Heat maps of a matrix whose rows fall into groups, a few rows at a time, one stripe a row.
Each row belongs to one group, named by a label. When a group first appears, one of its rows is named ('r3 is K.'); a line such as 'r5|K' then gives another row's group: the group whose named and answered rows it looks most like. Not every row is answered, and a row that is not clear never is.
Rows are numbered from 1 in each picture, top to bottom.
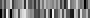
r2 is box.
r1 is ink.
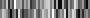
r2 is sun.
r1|ink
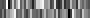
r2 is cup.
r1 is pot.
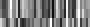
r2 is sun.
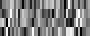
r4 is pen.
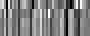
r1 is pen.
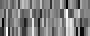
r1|box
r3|pen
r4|pen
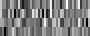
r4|cup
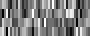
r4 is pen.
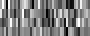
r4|box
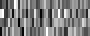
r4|ink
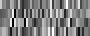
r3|ink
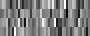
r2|box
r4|ink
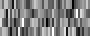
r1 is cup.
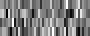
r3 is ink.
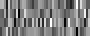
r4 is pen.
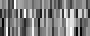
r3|pen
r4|pen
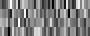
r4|pot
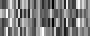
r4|pot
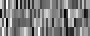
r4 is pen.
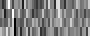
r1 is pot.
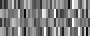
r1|cup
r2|pot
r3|cup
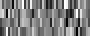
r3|box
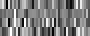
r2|cup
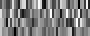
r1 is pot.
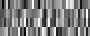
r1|pen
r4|pot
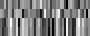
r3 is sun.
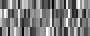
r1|sun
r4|ink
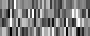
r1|ink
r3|sun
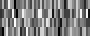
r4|pot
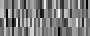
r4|cup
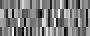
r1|box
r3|pot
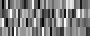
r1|pen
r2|sun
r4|ink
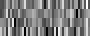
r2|pen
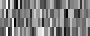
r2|box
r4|pot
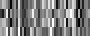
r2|pen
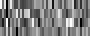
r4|cup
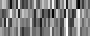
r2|sun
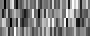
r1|cup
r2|pen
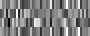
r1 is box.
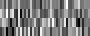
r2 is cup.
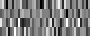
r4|ink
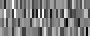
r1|cup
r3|box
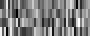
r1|pen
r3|sun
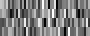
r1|pot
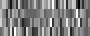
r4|ink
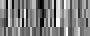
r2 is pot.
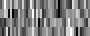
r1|cup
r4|pen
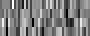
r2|box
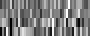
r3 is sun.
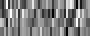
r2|sun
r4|box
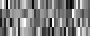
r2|cup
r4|sun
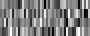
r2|ink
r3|box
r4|sun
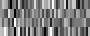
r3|ink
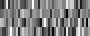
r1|pen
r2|box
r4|sun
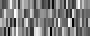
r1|sun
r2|cup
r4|pot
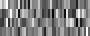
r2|sun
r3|pen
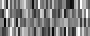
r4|sun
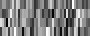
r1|cup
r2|sun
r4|ink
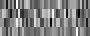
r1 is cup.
